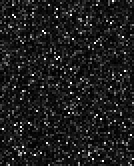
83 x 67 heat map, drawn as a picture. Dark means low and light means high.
No seam splits the table. No overall slope runs across the table. The values are skewed, with a long tail toward high values. The texture is fine-grained noise. No row or column stands out. Overall the values sit about 10% of the way up the scale.
